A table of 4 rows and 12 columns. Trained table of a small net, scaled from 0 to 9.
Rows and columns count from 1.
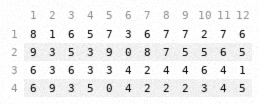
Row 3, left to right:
6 3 6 3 3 4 2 4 4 6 4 1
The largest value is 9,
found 3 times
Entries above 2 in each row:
10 11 10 8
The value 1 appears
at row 1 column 2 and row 3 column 12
